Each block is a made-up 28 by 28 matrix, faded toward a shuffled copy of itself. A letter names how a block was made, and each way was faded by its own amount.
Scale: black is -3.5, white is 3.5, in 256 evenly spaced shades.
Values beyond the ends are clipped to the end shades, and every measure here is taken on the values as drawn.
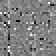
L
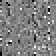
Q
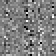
Q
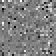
L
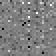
L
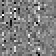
Q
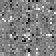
L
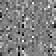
Q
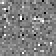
L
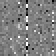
Q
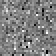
Q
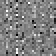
Q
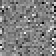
Q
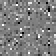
L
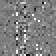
L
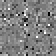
L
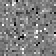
L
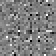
L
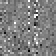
Q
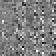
Q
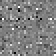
L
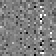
Q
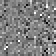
Q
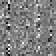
Q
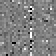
Q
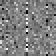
Q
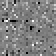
L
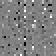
L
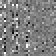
Q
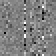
Q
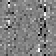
Q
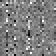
Q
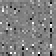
L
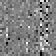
Q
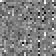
Q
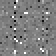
L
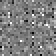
L
